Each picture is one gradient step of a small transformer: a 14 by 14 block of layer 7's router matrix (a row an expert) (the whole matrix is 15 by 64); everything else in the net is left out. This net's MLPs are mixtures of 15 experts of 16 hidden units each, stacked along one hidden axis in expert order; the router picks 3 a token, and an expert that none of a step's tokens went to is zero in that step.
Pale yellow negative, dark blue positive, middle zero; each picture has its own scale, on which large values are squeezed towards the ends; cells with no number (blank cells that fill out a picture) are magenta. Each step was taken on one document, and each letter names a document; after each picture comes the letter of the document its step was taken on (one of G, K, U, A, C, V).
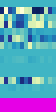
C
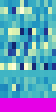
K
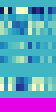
C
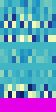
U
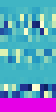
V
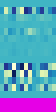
K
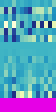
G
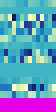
U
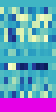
K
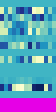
C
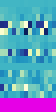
V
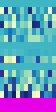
G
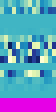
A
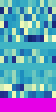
U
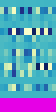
K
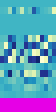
A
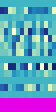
K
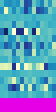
K
